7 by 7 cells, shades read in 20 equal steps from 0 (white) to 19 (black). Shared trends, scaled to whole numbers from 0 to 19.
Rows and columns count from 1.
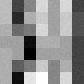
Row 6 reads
6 12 10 4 9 6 14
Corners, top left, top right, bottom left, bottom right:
5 14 6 14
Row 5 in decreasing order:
19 14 7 7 7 7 6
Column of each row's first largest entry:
2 2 7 3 3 7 2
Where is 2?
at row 7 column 3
